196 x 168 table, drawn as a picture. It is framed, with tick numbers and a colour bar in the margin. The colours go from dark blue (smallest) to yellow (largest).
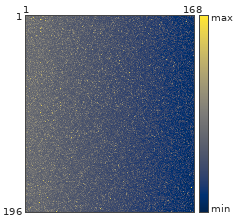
Stripes: none. Slope: up to the left. Odd rows or columns: none. Average level on the scale: 30%.
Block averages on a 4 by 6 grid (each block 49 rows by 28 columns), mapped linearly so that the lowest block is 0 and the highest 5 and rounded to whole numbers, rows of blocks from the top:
543210 | 543210 | 543210 | 543210
